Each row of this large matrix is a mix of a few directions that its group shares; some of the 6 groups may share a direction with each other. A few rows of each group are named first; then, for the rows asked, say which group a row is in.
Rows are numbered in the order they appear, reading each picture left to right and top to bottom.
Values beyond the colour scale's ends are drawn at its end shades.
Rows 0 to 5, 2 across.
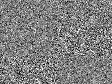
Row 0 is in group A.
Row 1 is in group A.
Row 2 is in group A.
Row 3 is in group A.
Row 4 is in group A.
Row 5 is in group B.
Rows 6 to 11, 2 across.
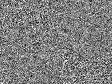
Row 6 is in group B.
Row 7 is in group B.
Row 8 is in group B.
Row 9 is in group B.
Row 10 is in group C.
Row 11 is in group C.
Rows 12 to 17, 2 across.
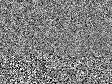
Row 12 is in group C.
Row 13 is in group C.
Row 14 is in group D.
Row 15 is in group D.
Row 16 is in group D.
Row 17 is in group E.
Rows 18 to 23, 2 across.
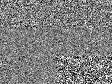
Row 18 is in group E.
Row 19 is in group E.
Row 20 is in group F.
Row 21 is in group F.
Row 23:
C
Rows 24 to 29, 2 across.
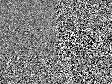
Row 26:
D
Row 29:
F
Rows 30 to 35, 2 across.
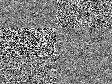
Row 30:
B
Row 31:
B
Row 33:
F
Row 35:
E
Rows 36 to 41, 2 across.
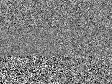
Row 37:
D
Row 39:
F
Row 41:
F
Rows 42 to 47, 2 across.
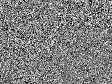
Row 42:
B
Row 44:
C
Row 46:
E
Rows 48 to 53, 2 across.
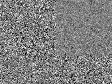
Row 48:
A
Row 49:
F
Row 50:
F
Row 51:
C
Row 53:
C
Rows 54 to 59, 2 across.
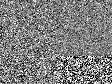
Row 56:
B
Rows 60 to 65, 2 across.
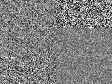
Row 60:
D
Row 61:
C
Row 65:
E
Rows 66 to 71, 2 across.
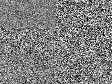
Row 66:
C
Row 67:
B
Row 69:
A
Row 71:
D
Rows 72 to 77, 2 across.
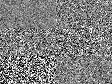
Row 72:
C
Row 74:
D
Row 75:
F
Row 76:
C
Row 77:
D
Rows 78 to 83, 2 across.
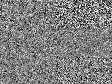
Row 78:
B
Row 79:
A
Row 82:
F
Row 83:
B
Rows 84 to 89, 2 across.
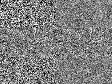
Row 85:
D
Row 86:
F
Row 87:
F
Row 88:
A
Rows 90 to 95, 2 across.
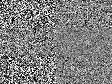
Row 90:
B
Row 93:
A
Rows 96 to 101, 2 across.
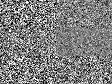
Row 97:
E
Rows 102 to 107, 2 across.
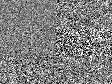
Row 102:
D
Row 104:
D
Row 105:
F
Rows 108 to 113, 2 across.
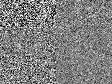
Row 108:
D
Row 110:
A
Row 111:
D
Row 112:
E
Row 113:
F
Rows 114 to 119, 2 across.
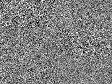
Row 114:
A
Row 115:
F
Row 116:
A
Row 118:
B
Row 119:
A
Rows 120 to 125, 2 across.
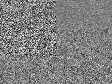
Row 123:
E
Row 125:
C
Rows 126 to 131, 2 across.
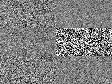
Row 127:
F
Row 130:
E
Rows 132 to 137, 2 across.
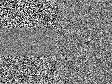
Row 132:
A
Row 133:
B
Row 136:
D
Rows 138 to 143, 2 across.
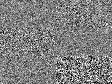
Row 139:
D
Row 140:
A
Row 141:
E
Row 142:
C
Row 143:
C
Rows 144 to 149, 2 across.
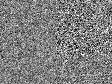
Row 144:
A
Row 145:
D
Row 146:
B
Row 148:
E
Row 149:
C
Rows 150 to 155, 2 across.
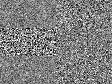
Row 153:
D
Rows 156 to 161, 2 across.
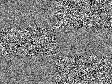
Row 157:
F
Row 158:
A
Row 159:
C
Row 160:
C
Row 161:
B
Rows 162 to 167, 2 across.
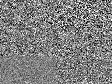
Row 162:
A
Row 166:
E
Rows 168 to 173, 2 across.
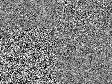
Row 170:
E
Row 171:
E
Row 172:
B
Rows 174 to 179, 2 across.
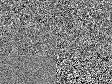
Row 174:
E
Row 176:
B
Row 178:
A
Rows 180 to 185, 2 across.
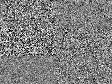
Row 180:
C
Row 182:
C
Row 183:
C
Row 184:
E
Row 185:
A
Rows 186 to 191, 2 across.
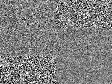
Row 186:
F
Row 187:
A
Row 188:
D
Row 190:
E
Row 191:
F
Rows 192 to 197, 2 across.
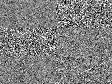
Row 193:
B
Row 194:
C
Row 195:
A
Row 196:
D
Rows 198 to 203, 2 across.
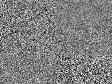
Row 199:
C
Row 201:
F
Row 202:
A
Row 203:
F
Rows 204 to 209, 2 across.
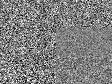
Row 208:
F
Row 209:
E
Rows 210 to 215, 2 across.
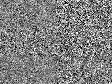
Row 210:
D
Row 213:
F
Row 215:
B
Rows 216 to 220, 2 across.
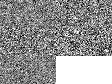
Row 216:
C
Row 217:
A
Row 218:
D
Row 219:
A
